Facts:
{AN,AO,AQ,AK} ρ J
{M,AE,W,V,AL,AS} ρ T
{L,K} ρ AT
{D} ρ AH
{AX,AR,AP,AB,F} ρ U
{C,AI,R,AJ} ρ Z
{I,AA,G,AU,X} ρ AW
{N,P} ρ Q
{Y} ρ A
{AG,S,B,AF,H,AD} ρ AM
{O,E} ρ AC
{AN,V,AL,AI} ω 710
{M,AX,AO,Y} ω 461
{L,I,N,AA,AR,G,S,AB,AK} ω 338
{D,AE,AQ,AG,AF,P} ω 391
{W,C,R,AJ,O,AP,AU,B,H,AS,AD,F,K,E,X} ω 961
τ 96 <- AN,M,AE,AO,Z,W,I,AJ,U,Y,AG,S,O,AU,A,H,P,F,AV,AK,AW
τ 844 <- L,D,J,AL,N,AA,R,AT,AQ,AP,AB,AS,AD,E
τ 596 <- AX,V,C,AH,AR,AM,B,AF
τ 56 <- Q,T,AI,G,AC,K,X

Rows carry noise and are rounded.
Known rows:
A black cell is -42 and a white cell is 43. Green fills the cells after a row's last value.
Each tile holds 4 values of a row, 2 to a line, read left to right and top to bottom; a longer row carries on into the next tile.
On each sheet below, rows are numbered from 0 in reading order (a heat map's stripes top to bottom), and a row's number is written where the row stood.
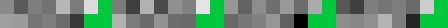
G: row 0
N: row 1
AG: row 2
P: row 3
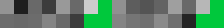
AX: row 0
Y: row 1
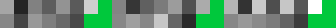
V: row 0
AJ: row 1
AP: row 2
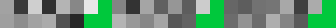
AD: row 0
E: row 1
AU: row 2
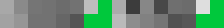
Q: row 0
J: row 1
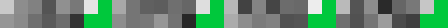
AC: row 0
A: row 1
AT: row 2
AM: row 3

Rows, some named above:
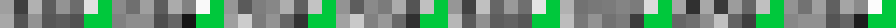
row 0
AL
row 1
AI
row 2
X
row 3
X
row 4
AL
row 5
T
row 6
B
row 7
AI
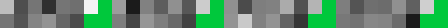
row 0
AH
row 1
V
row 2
X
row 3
AN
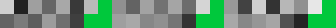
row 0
C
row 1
K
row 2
AD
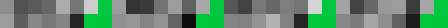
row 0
M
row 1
AO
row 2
P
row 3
AE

